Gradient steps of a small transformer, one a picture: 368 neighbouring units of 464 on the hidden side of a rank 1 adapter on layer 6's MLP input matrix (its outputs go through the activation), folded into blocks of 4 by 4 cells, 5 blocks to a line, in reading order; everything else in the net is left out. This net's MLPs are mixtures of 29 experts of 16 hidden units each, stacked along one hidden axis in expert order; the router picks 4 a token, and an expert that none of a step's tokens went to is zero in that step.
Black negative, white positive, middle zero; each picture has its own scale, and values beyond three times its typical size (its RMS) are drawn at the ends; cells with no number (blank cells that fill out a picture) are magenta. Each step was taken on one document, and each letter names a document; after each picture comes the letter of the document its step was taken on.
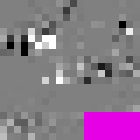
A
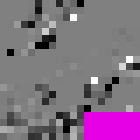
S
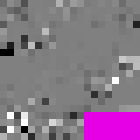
S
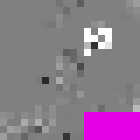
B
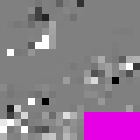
S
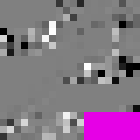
A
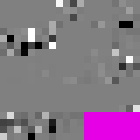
A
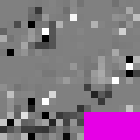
S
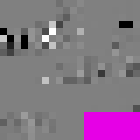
A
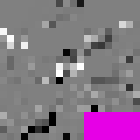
B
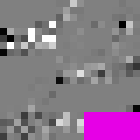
A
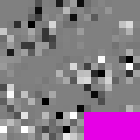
S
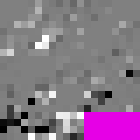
S
